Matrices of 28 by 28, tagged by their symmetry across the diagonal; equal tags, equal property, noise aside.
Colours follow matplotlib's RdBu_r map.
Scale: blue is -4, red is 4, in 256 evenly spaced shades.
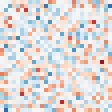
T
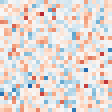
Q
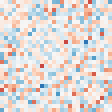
T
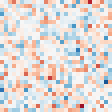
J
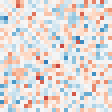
J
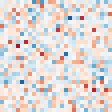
Q
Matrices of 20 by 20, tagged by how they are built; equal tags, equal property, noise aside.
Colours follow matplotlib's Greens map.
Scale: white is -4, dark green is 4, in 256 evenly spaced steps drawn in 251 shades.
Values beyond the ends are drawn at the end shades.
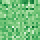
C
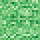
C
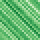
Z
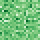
C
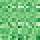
C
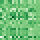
C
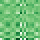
C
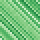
Z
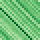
Z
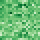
C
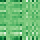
C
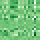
C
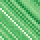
Z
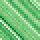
Z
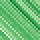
Z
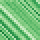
Z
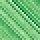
Z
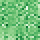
C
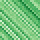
Z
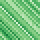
Z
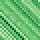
Z
